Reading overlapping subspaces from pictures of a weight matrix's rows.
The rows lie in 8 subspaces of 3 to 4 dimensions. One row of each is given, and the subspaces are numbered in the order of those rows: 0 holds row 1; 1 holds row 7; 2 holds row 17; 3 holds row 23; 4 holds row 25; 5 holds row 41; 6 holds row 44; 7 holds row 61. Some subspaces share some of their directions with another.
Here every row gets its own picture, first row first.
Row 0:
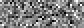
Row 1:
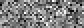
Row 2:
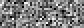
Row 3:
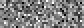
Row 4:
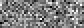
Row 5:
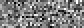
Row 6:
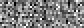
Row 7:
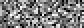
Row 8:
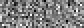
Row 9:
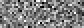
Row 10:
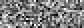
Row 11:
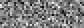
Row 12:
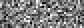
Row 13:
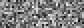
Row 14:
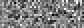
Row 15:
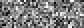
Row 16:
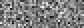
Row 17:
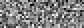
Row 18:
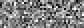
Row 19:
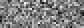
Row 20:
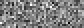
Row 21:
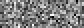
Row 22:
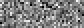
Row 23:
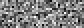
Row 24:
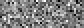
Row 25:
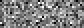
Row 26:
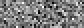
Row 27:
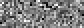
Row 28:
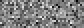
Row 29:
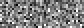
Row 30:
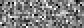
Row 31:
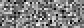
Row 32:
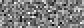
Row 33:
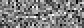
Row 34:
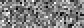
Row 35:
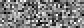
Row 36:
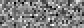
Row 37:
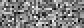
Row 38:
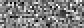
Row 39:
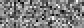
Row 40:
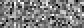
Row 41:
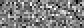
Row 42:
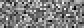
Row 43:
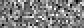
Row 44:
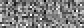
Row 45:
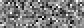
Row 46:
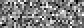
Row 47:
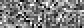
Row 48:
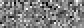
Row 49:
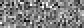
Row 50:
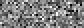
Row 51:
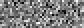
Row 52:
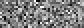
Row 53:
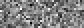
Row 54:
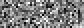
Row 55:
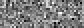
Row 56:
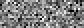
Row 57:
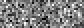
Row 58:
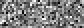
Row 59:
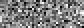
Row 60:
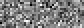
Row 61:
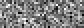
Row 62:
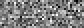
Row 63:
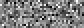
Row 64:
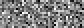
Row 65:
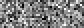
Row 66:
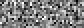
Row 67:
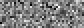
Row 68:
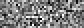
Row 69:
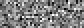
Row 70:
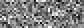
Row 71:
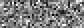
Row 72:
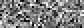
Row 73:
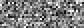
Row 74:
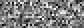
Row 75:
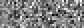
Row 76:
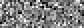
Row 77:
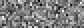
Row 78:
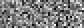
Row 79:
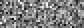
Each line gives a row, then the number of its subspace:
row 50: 0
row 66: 5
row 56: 0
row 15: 5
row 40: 0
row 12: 2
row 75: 1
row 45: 4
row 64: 5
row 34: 5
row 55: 1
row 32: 4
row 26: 1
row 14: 1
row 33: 3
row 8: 6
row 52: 6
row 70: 6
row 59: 6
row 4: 0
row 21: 0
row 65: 7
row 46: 5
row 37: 3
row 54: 7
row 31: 3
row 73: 0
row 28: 4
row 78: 5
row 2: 3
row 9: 6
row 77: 0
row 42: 2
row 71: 5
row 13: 3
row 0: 4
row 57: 7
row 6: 6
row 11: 1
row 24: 6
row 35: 3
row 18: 2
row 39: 0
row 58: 7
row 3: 1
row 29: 6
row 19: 6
